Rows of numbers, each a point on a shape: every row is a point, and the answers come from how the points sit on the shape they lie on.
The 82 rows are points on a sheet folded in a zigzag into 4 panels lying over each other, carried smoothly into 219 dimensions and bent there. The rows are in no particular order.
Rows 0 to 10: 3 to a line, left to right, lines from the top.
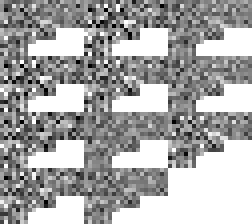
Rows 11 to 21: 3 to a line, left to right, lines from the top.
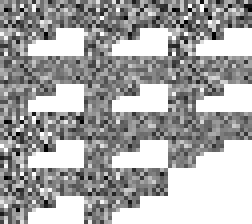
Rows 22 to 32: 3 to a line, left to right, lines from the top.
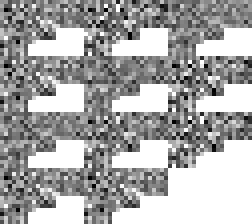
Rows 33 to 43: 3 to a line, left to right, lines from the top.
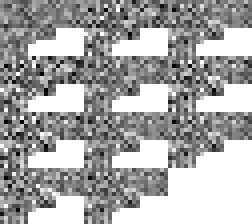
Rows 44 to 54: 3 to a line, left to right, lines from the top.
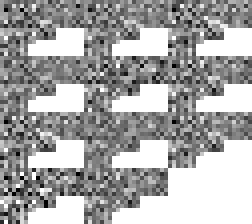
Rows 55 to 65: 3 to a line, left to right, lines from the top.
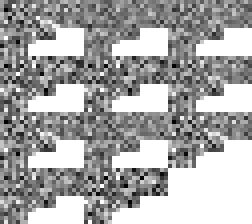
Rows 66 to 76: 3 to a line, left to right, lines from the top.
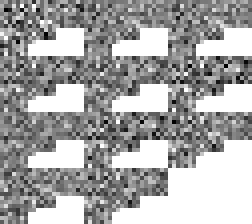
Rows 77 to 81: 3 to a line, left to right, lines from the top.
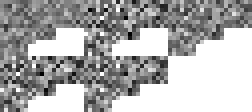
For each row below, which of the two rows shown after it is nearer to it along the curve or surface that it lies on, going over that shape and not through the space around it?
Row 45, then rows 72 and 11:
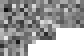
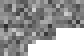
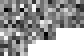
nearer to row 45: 11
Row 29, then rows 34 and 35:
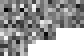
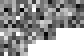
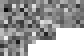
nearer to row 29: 35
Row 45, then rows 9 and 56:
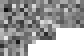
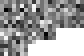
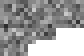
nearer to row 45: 9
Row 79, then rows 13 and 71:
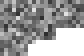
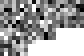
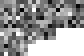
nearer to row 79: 71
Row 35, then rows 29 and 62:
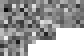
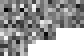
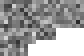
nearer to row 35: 29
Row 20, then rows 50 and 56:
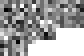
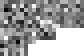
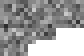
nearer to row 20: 50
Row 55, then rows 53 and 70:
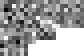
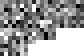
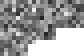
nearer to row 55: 53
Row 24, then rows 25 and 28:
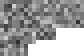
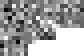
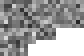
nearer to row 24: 28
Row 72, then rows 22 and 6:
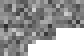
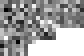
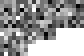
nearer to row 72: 6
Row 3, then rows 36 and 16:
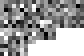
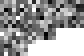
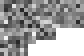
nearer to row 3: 16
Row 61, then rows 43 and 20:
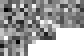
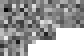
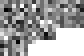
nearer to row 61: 20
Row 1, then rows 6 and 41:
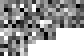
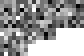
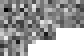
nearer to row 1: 41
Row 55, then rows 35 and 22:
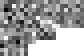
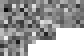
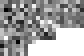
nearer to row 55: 22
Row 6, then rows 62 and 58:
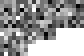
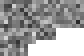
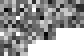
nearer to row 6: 58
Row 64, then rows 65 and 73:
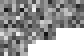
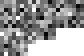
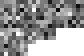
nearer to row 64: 65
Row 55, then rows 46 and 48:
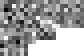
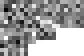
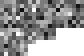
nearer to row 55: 46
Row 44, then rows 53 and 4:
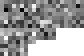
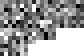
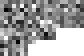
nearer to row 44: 53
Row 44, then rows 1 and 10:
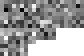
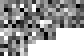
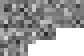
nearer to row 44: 1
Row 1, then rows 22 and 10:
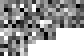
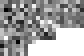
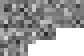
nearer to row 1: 22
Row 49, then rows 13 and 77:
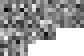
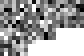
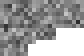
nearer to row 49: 13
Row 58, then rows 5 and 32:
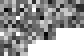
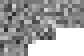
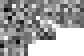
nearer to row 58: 5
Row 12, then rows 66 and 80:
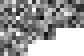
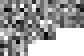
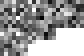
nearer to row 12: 80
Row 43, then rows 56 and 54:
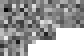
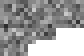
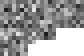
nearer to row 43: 54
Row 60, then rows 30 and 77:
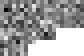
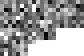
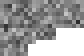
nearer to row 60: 30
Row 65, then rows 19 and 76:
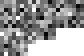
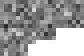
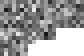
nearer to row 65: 76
